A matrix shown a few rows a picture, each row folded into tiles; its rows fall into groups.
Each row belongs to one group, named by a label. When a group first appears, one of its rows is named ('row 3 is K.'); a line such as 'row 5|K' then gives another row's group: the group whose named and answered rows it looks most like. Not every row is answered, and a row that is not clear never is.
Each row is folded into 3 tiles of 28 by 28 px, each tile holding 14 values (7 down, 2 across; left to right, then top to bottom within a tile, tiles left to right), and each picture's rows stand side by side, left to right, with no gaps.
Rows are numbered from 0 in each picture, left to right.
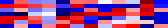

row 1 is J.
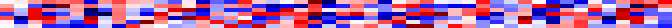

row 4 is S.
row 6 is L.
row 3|J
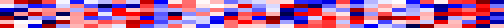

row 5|J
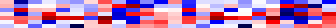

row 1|L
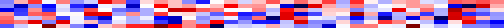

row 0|J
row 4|S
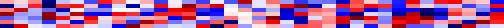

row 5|J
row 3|L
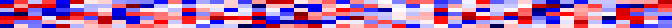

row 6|L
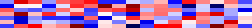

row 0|S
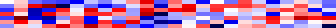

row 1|J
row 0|L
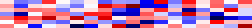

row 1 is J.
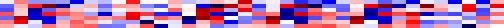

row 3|L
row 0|L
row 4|L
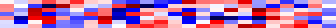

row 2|S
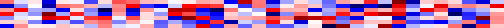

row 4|J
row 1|J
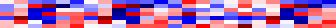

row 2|S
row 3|L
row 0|L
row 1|L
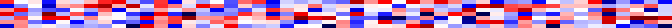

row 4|S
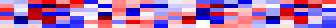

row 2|L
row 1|J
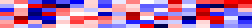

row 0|L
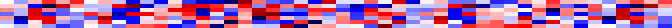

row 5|L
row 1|L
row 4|J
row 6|J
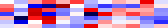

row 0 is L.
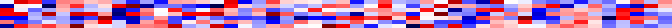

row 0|S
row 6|L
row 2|J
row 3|S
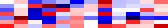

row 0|L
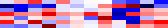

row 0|J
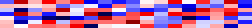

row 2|J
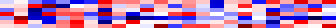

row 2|S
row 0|L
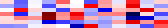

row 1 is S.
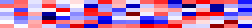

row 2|J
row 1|S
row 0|S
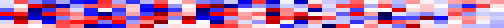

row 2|L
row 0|L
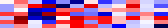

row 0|L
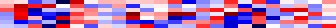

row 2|J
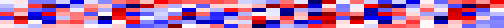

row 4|L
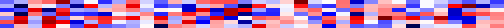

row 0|J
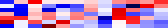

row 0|J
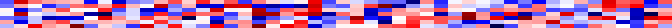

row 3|J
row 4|L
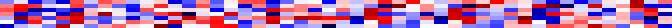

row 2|J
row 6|L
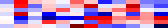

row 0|S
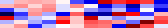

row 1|J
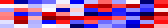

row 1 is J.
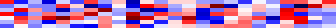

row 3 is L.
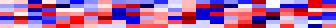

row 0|L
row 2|L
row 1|L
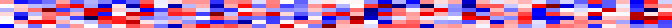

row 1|J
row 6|L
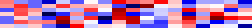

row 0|S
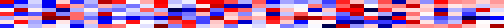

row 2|J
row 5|S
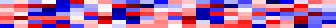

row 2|L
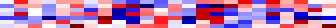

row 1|L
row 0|S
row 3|S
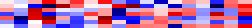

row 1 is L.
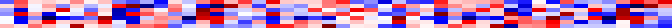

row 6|J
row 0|S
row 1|L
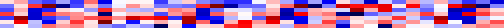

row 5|L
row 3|L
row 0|L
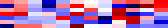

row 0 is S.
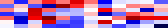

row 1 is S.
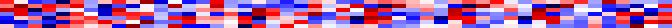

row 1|J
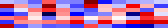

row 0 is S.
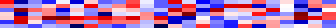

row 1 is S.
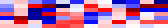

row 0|L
